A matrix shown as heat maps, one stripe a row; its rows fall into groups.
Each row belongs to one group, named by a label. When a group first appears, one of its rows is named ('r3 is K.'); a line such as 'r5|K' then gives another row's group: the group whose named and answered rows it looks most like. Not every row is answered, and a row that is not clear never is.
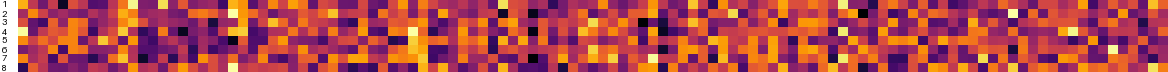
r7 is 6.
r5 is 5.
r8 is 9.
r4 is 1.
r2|9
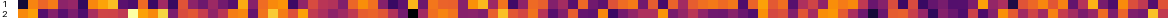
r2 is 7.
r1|5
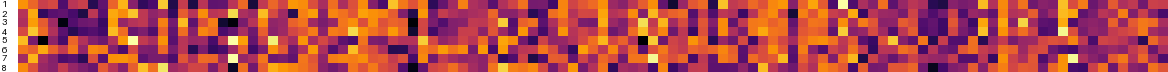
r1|1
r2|6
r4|6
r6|5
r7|6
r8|7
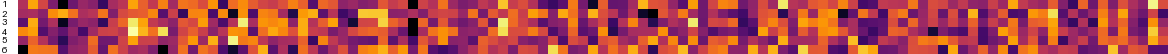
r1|9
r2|7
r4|7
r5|9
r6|6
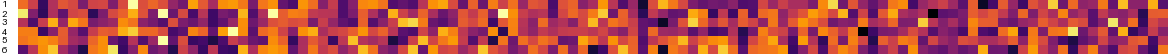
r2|1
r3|1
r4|7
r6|5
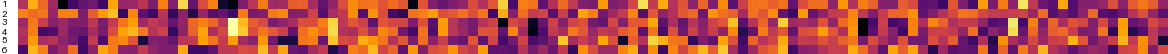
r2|5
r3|9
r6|5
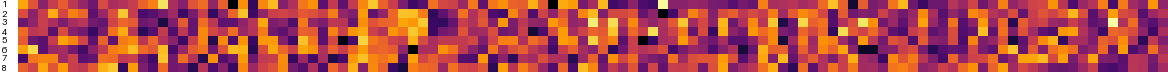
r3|6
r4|6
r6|7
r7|5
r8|5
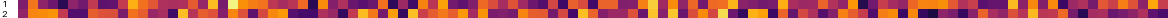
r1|9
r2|5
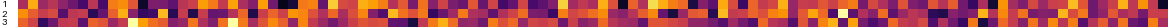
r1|6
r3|7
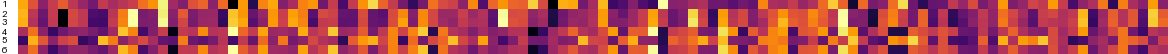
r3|1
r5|5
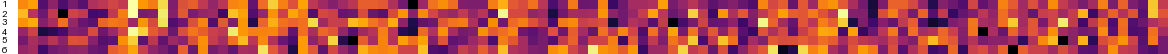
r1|7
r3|7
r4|9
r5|9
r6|6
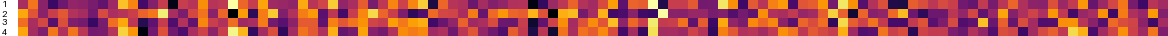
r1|9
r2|7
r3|6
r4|1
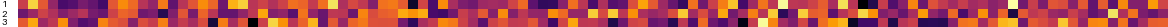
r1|9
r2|6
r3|7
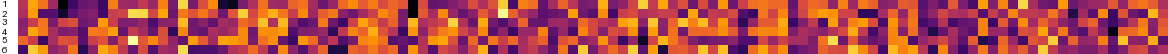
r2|9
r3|5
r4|5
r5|7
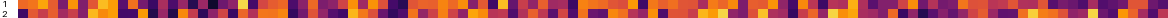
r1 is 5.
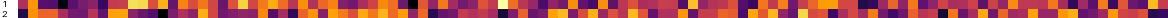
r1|9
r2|6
